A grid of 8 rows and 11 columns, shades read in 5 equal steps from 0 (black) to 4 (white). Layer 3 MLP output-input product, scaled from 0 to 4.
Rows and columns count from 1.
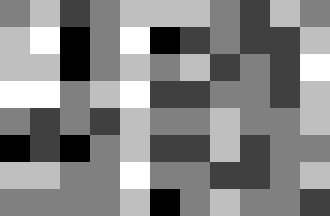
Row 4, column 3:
2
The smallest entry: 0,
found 6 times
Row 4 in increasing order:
1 1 1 2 2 2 3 3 4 4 4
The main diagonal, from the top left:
2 4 0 3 3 1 2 3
